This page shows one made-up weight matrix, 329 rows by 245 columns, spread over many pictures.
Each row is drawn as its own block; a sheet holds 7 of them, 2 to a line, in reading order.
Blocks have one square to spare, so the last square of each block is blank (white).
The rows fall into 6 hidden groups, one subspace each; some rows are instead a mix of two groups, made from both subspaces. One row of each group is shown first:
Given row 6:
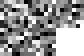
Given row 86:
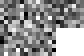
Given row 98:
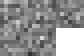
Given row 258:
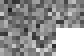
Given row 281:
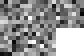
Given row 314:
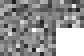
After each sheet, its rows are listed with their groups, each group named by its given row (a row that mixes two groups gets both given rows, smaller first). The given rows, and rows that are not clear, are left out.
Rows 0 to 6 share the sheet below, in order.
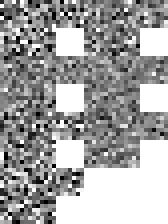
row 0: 314
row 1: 281
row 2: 98
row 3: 6
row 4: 86
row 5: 6
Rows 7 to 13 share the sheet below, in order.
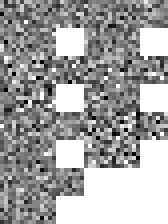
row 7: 86
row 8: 86
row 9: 98
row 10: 6 and 314
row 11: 281
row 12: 98
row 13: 6
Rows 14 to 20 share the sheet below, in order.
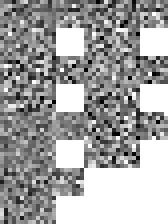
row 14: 314
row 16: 98
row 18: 98
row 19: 98
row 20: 86
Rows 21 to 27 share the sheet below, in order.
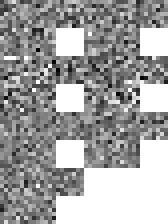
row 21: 281 and 314
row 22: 98
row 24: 258
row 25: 281
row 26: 281 and 314
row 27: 86
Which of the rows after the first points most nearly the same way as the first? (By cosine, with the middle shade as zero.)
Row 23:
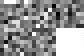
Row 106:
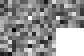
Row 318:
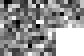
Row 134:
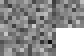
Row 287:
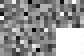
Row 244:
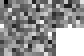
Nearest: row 134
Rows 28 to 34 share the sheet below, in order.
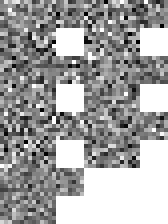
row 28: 258
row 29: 86
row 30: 314
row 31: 98
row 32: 6 and 281
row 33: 6
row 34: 281
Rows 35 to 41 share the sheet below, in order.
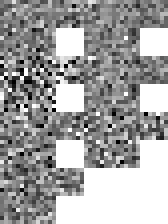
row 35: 314
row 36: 98
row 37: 86
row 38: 98
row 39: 6
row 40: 314
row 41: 6
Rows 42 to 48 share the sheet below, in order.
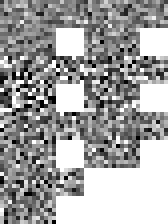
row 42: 6
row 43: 6
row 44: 281
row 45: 6
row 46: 314
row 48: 86
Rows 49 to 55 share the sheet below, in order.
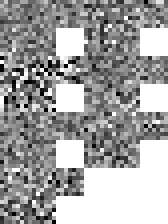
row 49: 281
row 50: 6 and 86
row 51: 86
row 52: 258
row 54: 314
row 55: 258
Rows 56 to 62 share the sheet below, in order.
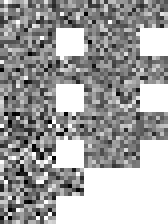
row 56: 98
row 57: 86
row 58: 86
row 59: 258
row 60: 258
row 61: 98
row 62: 6
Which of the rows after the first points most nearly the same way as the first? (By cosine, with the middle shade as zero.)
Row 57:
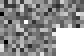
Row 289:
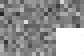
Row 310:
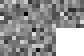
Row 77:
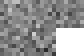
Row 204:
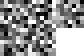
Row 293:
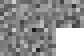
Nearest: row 289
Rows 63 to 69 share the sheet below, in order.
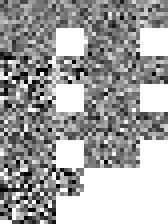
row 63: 281
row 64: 86
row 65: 98
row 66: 6
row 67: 86
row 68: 86
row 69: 281
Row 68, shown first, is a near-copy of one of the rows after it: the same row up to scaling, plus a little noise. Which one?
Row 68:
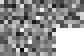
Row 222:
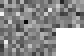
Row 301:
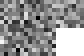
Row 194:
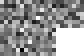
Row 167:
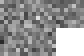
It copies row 194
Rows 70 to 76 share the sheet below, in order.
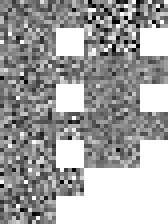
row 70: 6 and 314
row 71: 98
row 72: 6
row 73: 281
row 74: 314
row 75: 258
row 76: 314
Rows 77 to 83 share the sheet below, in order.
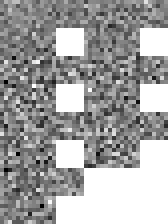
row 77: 258
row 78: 86
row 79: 258 and 314
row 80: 98
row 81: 6
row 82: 281
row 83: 98
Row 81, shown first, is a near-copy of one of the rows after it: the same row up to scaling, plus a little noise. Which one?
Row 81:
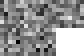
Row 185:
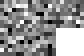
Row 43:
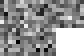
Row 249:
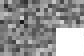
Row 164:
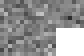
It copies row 43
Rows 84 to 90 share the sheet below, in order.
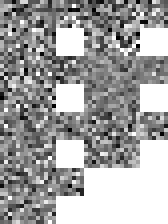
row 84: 314
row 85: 258
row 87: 6
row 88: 6 and 281
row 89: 6 and 98
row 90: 6
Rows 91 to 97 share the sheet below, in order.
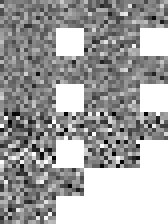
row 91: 86
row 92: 6
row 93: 86 and 314
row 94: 6
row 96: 86 and 314
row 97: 6
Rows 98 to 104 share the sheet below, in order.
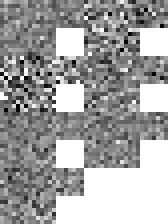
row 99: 86 and 314
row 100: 86
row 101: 6
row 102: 258
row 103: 314
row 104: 258
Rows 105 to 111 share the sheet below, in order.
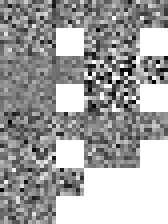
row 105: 98
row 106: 281
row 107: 98
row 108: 98
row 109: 258
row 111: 6 and 314
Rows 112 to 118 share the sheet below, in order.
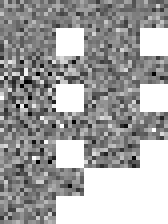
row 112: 86
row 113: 314
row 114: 86
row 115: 6
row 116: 98 and 314
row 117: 6
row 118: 6
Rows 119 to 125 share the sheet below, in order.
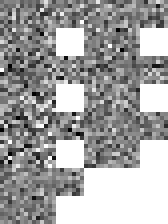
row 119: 281
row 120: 314
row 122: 314
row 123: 6
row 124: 281
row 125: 314
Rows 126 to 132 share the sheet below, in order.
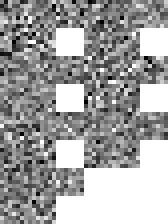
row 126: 281
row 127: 86 and 98
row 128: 6
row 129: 86 and 281
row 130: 281
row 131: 281
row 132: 258
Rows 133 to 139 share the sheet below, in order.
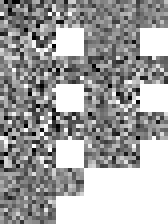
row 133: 258
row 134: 98
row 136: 258
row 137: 98 and 258
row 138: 98
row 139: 98 and 258
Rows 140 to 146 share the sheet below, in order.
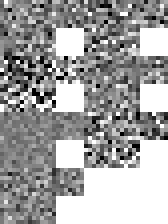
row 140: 98
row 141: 6
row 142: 258
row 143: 314
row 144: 98
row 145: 98 and 258
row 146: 98
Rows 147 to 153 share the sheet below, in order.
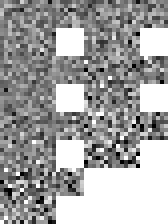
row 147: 86 and 314
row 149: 98
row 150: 86
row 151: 314
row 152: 258
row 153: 281
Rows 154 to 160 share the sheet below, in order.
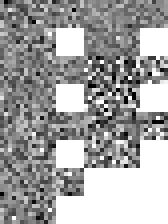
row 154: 6 and 98
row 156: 86
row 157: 258
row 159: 314
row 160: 98
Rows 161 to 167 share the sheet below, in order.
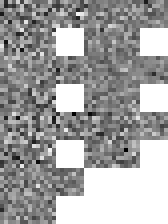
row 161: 86
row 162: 86
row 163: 258
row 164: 6
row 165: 258 and 281
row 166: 98
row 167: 86
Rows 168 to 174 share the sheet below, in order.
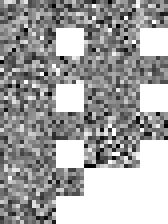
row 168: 98 and 314
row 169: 98
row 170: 86 and 258
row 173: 281
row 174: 258
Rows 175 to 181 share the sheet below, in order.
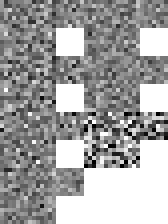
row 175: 98
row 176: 98
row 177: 98
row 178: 281
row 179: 314
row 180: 6
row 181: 98
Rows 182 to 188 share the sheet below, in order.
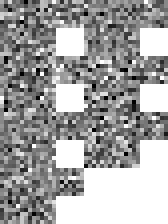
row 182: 6
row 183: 86
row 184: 86 and 98
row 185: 6
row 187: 98 and 281
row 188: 314
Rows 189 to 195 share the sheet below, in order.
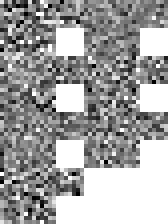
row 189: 6
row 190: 6
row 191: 258
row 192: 98
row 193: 86
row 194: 86
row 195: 86 and 314
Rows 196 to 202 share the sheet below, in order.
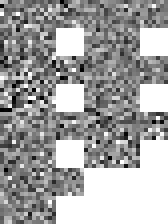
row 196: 86
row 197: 98 and 281
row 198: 281
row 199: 281
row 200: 98 and 314
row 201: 314
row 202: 98
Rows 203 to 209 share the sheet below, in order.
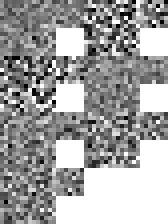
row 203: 258
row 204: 98
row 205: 258
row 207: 6 and 314
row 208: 98
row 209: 98
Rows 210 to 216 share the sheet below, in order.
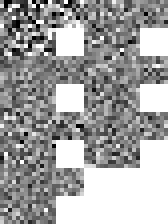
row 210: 98
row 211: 281 and 314
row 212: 281
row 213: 314
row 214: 86
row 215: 281
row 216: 258 and 281
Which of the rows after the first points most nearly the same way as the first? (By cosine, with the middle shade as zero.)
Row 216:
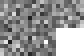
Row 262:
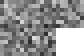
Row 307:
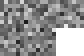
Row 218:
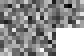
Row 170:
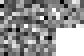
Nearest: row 262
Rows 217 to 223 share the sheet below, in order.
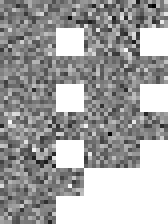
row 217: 6
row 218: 98 and 281
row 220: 281
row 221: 258
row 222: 86
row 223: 6
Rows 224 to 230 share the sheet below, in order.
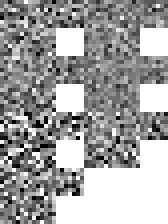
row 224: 6
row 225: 86 and 314
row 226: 258
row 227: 314
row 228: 6
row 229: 98 and 258
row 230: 314
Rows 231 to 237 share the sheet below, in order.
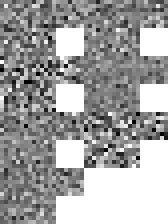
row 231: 258
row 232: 314
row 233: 86
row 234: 314
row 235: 86 and 314
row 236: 6
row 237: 86 and 98
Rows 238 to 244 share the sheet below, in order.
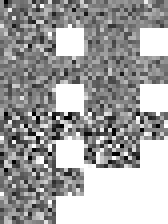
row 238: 98
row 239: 86
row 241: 86
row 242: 98
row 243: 281
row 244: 98
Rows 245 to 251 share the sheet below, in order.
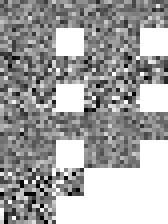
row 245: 281
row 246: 314
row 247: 258
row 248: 281
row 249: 6
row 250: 6 and 281
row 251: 86 and 98
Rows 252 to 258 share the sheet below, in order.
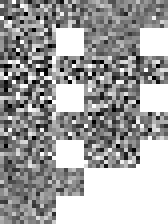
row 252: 281 and 314
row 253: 6
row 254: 98
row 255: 98
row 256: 98
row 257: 258
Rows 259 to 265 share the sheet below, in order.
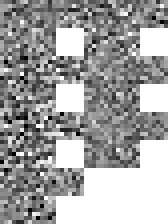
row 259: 314
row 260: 6
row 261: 6
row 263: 6
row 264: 258
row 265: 98 and 314
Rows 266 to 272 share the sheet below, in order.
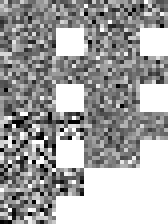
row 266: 281
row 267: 86
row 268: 98
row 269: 314
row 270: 314
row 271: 6 and 258
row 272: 281
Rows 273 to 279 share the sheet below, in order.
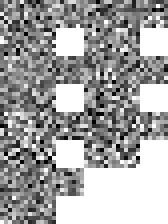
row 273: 86
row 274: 314
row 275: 258
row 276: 281
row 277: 6 and 258
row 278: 258
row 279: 281
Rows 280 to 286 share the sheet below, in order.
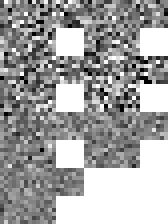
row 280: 98 and 281
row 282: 6
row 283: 6 and 86
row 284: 98
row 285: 6
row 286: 86
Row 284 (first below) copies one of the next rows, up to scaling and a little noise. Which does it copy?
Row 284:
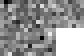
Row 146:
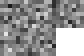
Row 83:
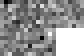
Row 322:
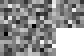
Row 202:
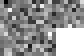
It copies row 83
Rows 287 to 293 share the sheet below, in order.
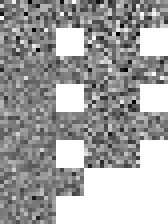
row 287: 314
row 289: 86
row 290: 6
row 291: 98
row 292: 86
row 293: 314
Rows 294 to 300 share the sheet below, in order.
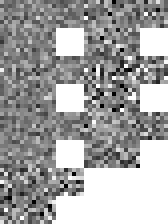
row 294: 86
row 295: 314
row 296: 281
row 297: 281
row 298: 86 and 281
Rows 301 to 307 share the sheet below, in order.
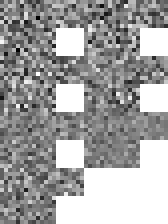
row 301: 86
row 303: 86
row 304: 258
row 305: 281
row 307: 6 and 86
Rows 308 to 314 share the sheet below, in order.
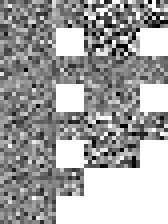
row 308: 98
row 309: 98 and 314
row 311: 258
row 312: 314
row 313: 6
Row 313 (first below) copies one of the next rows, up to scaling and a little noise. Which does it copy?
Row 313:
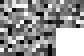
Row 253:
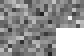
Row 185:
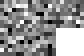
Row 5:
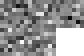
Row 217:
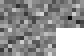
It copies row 185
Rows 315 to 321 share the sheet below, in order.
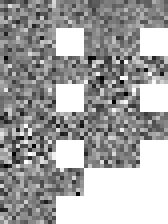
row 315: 98
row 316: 86 and 258
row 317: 98
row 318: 98
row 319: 281
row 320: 86
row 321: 6 and 86
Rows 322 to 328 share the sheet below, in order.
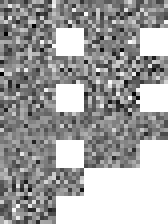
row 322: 98
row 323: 281
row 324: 86 and 314
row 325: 86 and 258
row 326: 314
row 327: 281 and 314
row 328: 281
